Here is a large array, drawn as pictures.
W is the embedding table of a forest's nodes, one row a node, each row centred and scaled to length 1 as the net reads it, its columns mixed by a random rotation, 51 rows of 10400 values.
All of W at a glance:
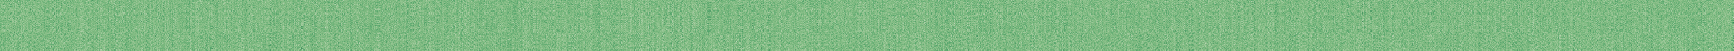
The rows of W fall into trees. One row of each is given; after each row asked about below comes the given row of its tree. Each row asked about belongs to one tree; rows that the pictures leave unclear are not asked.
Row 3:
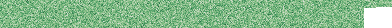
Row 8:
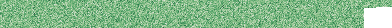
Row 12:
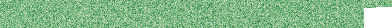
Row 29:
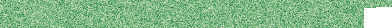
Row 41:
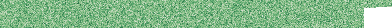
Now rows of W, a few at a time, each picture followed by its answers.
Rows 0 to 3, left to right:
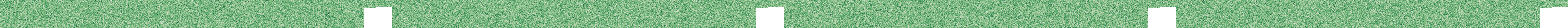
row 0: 12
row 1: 3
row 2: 29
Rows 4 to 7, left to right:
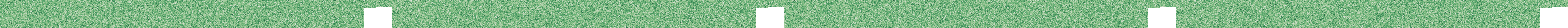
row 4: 12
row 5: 29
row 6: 12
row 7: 29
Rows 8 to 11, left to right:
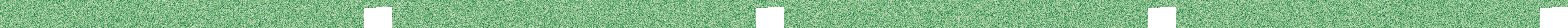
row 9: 8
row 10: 29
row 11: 29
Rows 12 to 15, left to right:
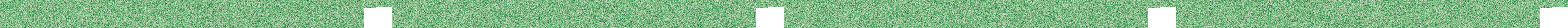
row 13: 12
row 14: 12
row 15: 8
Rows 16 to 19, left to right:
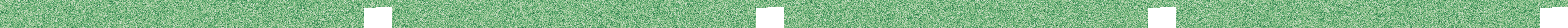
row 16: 29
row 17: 29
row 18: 3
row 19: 29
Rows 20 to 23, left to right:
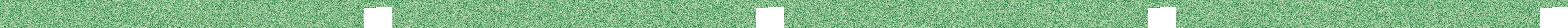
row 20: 8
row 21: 12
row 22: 8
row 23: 29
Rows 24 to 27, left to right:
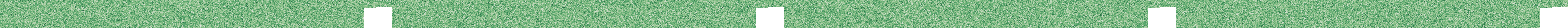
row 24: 8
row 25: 29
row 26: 3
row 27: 12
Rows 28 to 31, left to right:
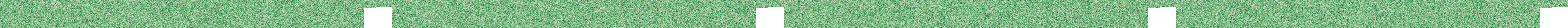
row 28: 3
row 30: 29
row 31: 29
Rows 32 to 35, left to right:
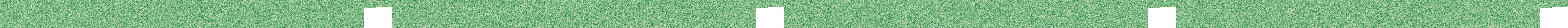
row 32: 12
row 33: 8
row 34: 3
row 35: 41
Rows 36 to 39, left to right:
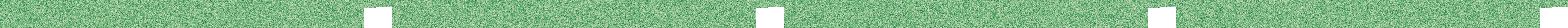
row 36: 41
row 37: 8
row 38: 41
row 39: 3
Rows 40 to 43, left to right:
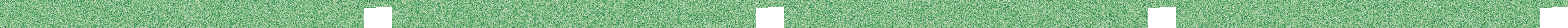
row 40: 8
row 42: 12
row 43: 12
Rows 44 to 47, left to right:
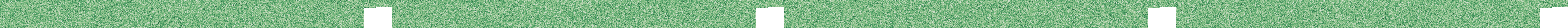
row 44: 8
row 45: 8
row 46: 12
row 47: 41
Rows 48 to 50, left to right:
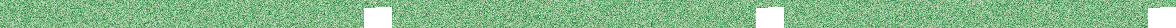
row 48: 3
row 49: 8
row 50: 8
